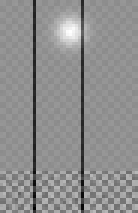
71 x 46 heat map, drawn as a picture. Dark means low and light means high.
A single bump stands in the top middle. Columns 12 and 28 differ from the columns beside them. The top part is calmer, up to a seam about 80% of the way down. The top middle is the ninth with the highest average.
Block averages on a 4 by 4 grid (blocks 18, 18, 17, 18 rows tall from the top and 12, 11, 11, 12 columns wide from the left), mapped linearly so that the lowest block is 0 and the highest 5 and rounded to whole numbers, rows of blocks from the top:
0 5 4 2
0 2 0 2
0 2 0 2
0 2 0 2
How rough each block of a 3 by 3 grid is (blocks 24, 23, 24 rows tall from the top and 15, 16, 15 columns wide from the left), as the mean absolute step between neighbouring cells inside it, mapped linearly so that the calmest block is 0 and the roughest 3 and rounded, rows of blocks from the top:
110
110
332
